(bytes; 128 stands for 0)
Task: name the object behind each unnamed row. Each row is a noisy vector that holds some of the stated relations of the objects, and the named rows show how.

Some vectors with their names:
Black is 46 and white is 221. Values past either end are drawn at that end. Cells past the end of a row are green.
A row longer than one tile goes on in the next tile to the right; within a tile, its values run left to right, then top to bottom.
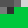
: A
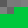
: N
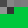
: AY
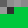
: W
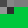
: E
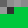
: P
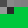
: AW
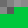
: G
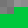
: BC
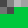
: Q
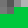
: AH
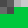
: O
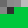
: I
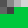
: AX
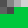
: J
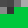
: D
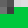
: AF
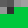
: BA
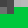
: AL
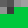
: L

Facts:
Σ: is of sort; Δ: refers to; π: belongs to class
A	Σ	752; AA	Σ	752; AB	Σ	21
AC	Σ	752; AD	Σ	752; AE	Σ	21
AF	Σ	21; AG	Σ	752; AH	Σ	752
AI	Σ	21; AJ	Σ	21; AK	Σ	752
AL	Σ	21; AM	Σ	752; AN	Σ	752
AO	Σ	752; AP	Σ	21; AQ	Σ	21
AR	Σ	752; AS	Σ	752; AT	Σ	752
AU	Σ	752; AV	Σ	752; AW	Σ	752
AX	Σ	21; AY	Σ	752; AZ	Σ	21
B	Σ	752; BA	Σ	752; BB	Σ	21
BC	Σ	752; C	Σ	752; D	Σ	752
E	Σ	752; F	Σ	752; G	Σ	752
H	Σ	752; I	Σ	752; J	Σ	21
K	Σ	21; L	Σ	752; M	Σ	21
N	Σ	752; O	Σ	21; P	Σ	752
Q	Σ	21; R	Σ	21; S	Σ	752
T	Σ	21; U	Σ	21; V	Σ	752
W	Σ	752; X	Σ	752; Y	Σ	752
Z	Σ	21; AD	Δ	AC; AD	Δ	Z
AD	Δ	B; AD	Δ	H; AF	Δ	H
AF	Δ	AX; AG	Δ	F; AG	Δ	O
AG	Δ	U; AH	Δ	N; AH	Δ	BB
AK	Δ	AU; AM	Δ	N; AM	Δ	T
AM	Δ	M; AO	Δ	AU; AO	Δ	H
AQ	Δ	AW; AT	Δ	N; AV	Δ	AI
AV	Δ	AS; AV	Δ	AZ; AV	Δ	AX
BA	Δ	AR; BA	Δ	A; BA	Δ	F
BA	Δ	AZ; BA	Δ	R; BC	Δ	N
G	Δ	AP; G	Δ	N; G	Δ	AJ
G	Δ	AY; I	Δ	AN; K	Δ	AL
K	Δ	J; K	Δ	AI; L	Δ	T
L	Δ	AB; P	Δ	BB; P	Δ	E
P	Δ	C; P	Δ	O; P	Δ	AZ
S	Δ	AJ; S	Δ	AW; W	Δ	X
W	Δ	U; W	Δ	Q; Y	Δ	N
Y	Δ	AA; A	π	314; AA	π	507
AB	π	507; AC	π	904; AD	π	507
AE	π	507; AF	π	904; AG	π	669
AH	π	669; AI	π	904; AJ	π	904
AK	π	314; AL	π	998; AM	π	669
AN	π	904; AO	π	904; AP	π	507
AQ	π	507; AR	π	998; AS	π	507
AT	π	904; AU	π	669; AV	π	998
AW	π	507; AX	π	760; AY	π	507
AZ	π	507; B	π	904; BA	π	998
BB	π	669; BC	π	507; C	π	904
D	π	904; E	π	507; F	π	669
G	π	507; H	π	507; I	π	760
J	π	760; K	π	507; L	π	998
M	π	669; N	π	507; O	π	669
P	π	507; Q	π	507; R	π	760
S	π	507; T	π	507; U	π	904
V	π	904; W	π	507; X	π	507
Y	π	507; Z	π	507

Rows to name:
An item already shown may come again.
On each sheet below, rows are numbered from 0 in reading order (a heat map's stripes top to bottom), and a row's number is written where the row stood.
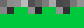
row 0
I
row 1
AU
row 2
AR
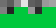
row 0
AK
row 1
AV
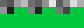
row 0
AO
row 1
AK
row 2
AQ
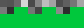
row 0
A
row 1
AZ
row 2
F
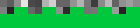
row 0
AK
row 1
AJ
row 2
AG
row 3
AT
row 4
AD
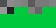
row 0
H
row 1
N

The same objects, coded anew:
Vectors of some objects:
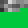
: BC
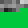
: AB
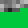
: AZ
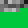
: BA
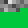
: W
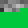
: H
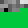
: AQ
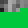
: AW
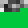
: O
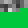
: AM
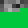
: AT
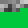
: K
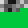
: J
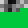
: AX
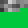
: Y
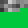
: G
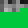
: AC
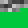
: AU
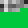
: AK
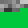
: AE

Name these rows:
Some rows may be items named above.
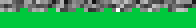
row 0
AG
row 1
BA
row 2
AF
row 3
AJ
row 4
A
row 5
AU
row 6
L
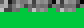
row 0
AF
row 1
AR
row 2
AR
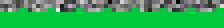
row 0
AH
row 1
AD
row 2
O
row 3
AV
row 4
P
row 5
AL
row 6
AJ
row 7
I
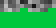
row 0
AO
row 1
F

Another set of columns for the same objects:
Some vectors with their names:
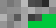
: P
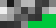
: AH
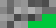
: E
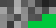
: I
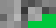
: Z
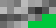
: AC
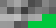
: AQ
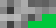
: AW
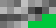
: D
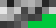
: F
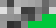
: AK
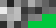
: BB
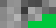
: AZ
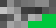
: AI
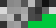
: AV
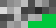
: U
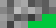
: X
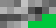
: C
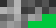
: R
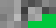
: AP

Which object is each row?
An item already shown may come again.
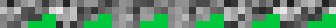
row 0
A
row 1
O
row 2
K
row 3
AZ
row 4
L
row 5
F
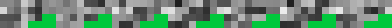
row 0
AT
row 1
P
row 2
AK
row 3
AM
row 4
AF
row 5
AH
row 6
AO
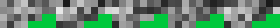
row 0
W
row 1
AG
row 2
AL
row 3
I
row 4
BA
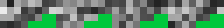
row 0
AU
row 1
AJ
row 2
I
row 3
AR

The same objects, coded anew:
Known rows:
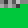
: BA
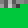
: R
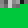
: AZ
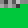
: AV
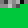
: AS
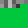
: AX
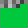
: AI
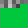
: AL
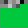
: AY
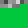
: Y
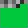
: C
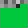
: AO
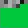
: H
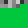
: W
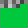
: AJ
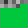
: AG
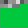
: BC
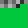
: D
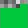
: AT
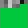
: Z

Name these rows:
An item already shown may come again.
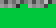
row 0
AU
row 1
AK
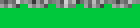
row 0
AT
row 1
AG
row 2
K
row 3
AF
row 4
AH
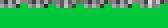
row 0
BA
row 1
AR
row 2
AL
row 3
F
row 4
L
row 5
AQ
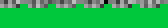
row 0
L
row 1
O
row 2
AM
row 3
A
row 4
I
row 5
AF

